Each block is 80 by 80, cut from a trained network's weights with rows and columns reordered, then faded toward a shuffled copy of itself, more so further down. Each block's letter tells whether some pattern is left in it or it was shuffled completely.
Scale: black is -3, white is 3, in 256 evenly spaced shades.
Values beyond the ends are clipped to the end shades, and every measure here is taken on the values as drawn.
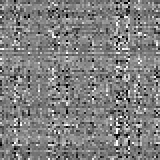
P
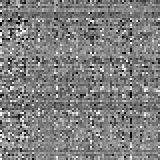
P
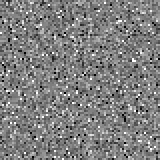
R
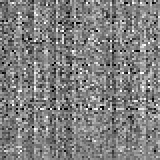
P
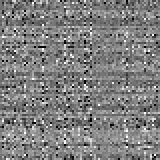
P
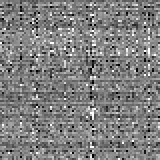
P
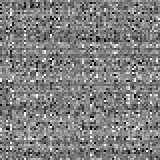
P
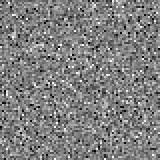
R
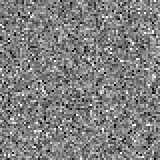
R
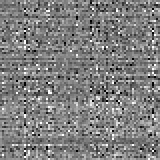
P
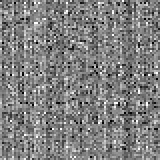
P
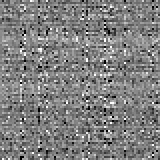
P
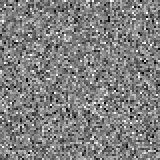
R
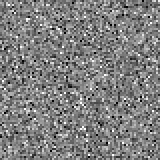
R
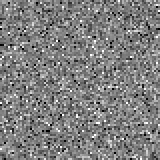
R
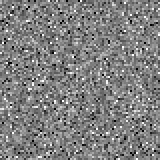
R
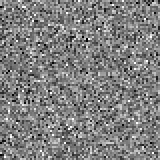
R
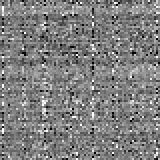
P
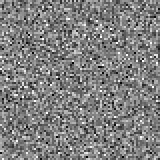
R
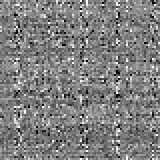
P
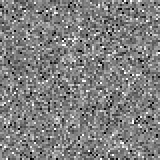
R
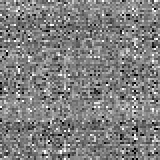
P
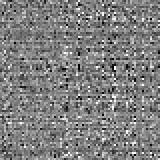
P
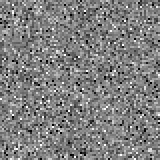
R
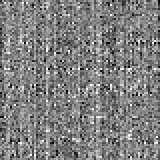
P
